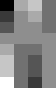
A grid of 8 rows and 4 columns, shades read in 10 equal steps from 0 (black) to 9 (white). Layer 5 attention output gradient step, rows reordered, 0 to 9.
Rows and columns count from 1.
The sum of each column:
39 37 35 37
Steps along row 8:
down down up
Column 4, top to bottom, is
4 4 4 5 5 5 5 5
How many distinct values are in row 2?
4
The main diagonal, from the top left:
0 5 5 5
